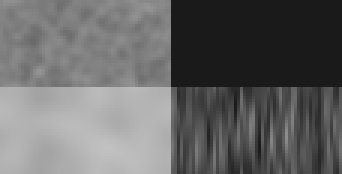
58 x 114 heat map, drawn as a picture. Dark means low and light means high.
The table splits into 2 rows of 2 panels. Panel 1,1: middling, blotchy, faint in contrast. Panel 1,2: very low, flat. Panel 2,1: high, smooth, faint in contrast. Panel 2,2: low, streaked downward.
